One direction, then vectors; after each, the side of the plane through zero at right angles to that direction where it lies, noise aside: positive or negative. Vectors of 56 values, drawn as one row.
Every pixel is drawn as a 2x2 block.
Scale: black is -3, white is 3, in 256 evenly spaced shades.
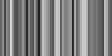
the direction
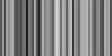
positive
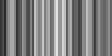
positive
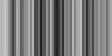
negative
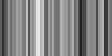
negative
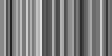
negative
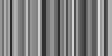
negative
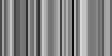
positive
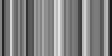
positive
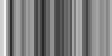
negative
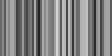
positive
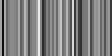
negative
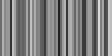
negative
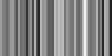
positive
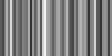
positive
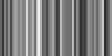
negative
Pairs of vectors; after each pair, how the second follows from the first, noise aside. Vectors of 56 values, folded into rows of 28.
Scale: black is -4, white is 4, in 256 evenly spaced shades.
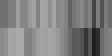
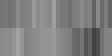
shrunk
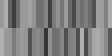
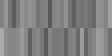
shrunk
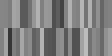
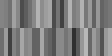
copied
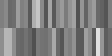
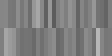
shrunk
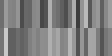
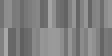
shrunk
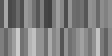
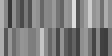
wrapped around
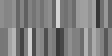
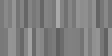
shrunk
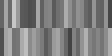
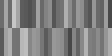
copied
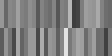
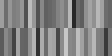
copied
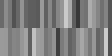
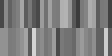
copied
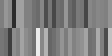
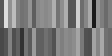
wrapped around
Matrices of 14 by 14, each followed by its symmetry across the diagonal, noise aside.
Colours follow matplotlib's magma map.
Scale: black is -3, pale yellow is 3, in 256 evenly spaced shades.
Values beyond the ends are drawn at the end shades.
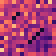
symmetric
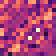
symmetric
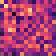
symmetric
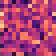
antisymmetric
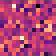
neither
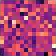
antisymmetric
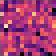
neither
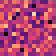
symmetric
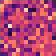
symmetric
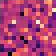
antisymmetric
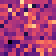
neither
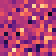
antisymmetric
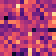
antisymmetric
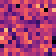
neither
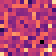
symmetric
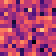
neither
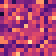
symmetric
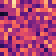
antisymmetric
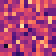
neither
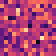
antisymmetric
